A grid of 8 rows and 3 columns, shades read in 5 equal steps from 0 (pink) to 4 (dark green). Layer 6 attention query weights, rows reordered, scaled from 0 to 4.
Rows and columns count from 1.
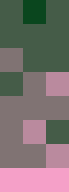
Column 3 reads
3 3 3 1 2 3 1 0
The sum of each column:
17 17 16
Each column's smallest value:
0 0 0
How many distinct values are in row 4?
3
